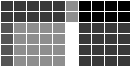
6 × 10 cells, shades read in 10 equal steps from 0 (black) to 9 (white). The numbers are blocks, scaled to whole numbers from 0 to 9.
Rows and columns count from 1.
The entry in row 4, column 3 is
5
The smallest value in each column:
2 2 2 2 2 5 0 0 0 0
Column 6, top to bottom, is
5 5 9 9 9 9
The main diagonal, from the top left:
2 2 5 5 5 9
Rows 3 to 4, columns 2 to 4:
5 5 5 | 5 5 5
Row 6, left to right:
3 5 5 5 5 9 2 2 2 2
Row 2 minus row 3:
-1 -3 -3 -3 -3 -4 -2 -2 -2 -2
